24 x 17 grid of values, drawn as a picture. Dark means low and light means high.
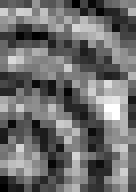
No overall slope runs across the table. Neither half mirrors the other. An odd patch, higher than its surroundings, sits in the middle right. On average the colour sits 40% of the way up the scale. Concentric rings centre on the bottom left.
